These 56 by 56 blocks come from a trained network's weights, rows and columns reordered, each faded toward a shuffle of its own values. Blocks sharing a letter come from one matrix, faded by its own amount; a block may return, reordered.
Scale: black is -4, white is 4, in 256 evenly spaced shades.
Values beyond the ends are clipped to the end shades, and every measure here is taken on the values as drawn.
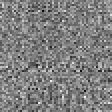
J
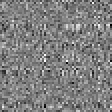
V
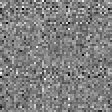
V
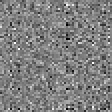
V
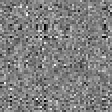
V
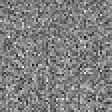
J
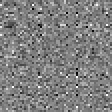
V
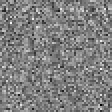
J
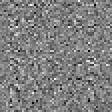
V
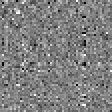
V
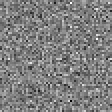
J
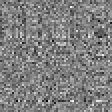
J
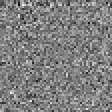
J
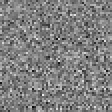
J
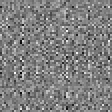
V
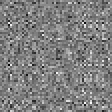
V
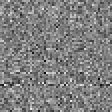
J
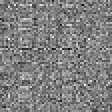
J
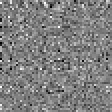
V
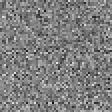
J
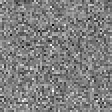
J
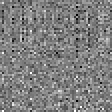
V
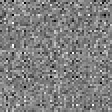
V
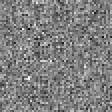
J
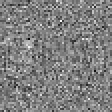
J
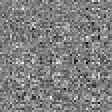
V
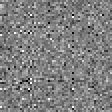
V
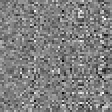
V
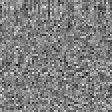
J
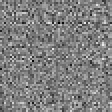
J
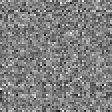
J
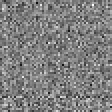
J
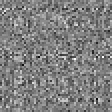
J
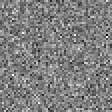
J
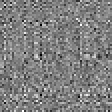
V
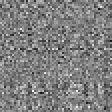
J
